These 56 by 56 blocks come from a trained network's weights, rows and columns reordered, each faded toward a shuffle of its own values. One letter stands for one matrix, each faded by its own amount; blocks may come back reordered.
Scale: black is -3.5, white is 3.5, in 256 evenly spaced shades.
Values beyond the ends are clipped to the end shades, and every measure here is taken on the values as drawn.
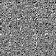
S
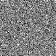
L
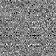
S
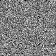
L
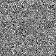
S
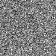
L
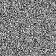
L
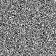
L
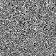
L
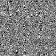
S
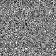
S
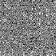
S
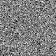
L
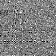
S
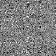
S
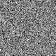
L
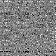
S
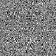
S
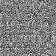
S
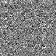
S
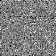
S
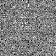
S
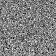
L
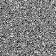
L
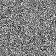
L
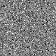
L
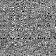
S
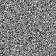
L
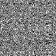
S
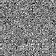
S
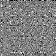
S
